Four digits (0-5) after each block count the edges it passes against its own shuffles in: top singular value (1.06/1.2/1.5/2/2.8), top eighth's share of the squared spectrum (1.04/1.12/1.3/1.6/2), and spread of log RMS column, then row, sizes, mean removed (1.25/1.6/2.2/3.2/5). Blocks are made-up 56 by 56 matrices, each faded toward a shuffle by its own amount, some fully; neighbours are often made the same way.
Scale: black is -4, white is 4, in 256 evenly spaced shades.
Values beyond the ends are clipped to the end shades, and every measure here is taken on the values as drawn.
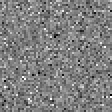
0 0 0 0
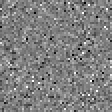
0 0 0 0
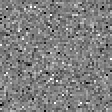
0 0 0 0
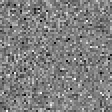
0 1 1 1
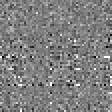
2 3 2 3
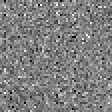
1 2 2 1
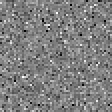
1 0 0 0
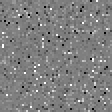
1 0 0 0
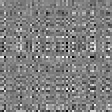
5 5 4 4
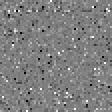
2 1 0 0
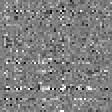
2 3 2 3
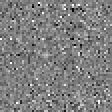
1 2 1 2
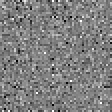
1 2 2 2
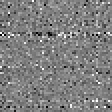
2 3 1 2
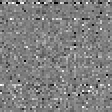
3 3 1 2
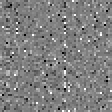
3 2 1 0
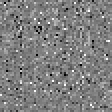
3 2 1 0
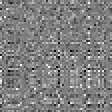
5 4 3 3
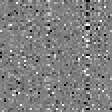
4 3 2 1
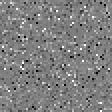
0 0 0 0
